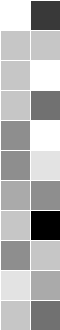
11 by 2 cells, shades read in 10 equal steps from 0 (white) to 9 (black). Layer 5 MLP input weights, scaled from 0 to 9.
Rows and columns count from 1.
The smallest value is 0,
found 3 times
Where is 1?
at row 6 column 2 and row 10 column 1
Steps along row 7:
up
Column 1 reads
0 2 2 2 4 4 3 2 4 1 2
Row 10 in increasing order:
1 3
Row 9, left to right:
4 2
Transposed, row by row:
0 2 2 2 4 4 3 2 4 1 2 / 7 2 0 5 0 1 4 9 2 3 5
